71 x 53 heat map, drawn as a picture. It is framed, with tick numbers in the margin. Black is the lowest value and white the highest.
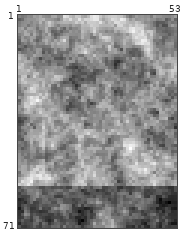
The texture is blotchy. The values follow a bell shape. A horizontal seam about 80% of the way down splits the table, and the top part is higher.
